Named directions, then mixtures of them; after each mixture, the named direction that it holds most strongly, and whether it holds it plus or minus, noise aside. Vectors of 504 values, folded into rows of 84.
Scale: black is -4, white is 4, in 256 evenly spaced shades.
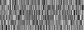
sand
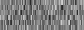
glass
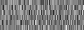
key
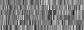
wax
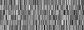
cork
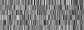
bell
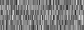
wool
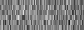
bell, plus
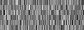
cork, plus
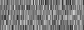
bell, minus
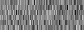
bell, plus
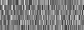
key, minus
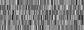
wool, minus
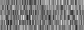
glass, plus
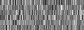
glass, minus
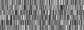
glass, plus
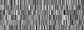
cork, plus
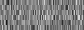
sand, minus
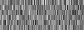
bell, plus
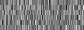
key, plus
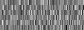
key, minus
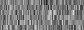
wax, minus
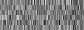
bell, plus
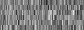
wax, minus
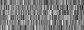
wax, minus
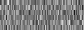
sand, plus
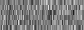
wax, plus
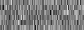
cork, minus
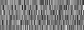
key, plus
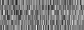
cork, minus
